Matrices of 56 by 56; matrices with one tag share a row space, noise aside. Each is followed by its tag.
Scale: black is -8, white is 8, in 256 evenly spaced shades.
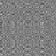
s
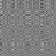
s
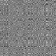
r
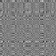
s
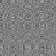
s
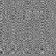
s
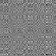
r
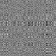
r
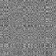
r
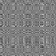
s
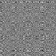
s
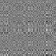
r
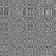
r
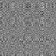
s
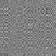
r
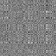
r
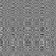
s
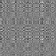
s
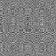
s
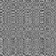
s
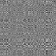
r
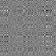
r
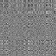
r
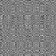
s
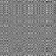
r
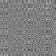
r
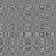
s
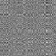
r
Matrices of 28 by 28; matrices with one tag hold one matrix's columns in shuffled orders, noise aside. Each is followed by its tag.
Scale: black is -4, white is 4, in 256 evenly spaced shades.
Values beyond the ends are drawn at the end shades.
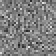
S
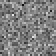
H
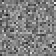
S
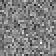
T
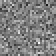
T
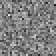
H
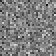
H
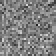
T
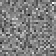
S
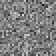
H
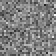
H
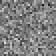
T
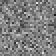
S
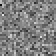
H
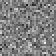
T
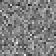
T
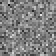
H
